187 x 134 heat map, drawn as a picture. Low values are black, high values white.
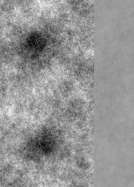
Most values sit high, with a long tail of low ones. There are two dips. A vertical seam about 70% of the way across splits the table, and the right part is calmer. No single row or column stands out from its neighbours. No overall slope runs across the table. There are no lone odd cells.
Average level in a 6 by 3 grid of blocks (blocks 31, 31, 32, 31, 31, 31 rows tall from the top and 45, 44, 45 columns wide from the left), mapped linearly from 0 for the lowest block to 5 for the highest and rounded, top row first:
434
024
343
534
224
334
